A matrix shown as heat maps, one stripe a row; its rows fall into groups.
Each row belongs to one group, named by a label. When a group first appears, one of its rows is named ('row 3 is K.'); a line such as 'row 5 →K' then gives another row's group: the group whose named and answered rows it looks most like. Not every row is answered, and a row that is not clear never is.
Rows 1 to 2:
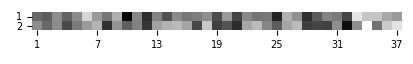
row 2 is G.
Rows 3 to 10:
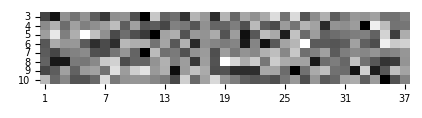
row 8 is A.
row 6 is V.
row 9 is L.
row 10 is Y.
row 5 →G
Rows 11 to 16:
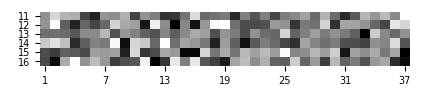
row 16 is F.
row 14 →L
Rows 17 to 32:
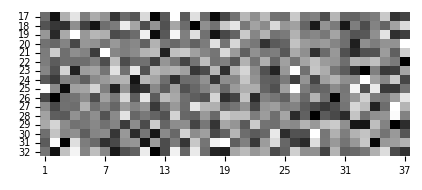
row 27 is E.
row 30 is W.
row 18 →A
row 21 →A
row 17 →F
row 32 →F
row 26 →E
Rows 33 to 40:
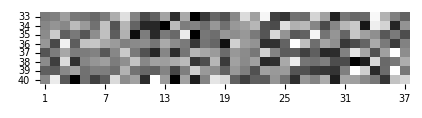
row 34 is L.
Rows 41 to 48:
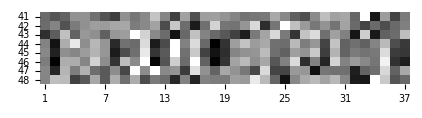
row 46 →F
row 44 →F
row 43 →L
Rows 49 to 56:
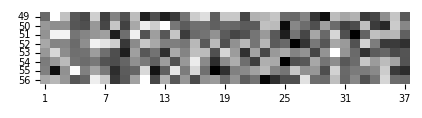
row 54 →W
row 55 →F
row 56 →V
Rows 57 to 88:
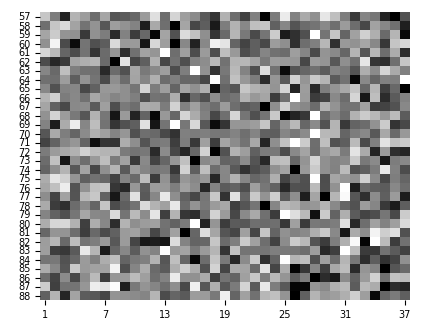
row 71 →V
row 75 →W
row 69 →F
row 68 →W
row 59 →W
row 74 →L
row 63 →W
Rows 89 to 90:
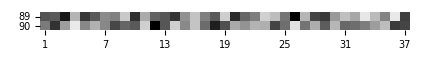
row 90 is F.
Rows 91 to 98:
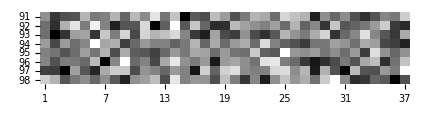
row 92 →F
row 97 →A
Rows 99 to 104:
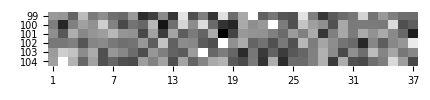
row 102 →G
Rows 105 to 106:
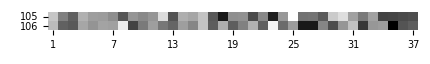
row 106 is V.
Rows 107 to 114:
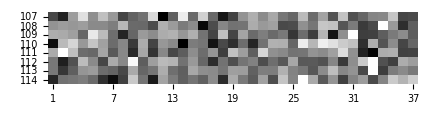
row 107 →F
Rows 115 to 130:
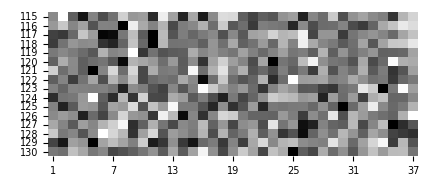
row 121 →Y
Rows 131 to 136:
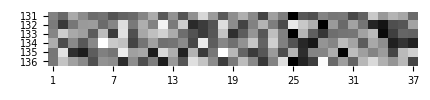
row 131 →W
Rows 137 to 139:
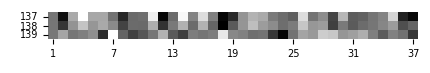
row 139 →Y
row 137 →F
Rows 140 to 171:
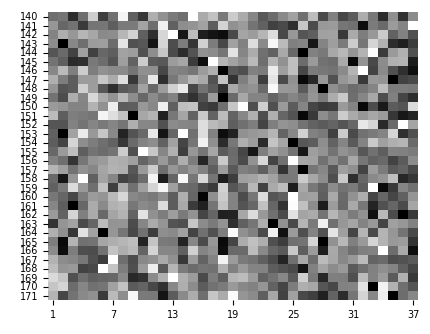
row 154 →W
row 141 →G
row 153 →F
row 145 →A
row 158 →F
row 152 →E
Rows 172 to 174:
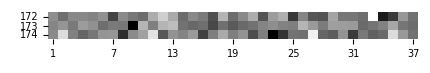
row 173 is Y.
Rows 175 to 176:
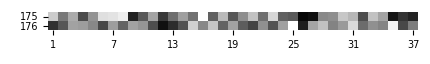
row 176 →L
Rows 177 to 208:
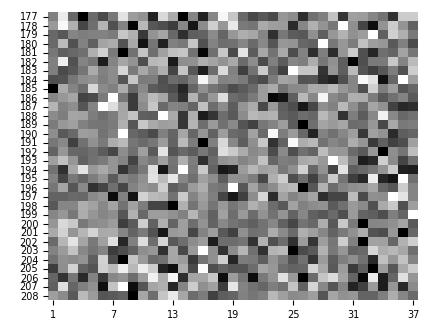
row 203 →W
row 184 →E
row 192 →G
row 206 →L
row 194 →F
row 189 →L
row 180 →W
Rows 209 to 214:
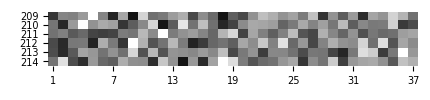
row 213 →E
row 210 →F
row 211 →G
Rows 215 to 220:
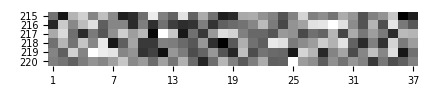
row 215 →F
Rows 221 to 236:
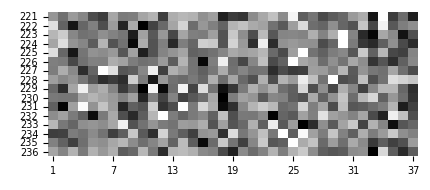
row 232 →Y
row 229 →F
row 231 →F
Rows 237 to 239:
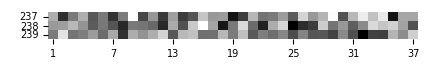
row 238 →W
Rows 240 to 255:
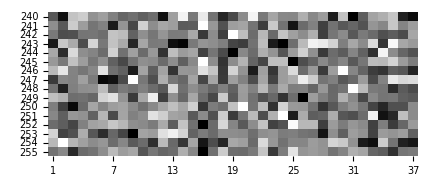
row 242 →A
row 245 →W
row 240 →F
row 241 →W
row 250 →A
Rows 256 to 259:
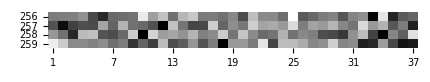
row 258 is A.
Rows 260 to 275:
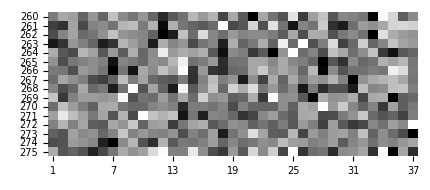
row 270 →Y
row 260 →L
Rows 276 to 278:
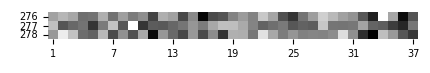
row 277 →Y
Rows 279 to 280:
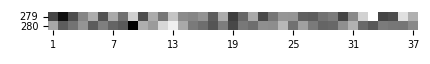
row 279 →E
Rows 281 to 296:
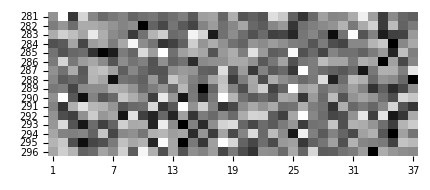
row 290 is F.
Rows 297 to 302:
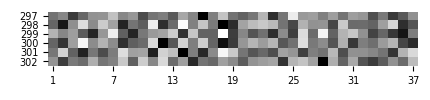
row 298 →F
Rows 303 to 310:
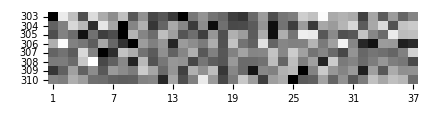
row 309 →L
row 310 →W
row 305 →V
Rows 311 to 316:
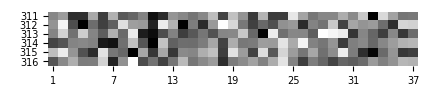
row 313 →Y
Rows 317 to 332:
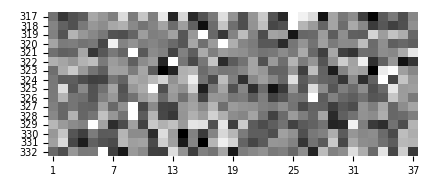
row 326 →V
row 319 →W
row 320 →Y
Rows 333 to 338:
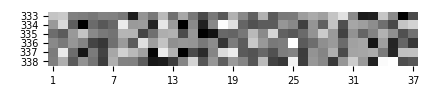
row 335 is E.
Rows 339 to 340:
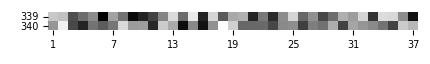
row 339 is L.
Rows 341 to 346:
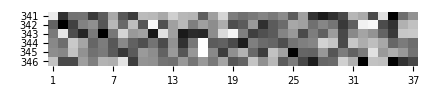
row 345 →W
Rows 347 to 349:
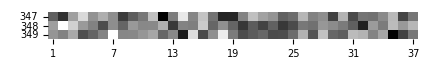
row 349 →Y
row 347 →F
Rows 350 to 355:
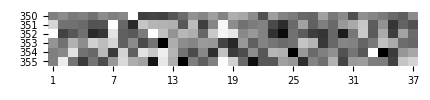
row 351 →Y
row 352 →Y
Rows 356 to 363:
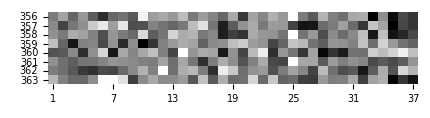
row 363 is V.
